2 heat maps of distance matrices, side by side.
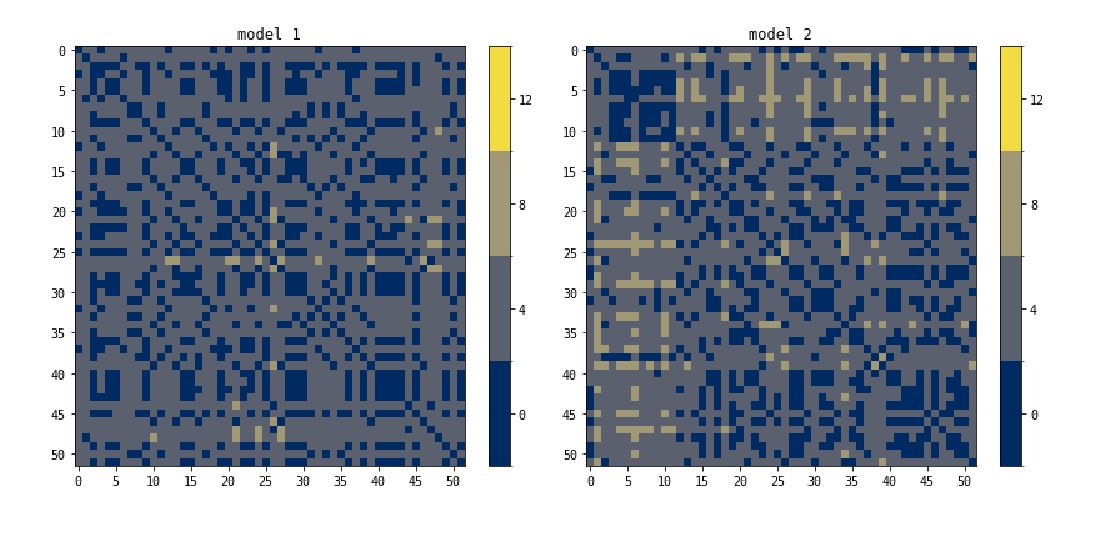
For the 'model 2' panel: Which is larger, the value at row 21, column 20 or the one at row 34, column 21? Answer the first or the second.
the first
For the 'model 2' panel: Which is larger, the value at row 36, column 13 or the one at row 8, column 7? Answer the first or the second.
the first
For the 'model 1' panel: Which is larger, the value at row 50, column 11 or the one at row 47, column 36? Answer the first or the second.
the second
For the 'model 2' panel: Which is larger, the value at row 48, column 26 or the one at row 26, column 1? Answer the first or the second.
the second
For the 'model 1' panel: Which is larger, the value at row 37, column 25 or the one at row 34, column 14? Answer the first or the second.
the second
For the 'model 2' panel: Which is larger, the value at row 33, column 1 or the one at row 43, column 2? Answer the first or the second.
the first
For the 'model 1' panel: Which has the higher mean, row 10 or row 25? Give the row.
10
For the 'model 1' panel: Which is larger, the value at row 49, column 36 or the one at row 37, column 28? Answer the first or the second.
the second
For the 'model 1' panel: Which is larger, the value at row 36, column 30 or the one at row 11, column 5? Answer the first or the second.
the second
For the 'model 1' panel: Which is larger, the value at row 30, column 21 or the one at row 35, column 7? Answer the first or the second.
the first
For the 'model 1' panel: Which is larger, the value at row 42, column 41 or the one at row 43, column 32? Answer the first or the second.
the second
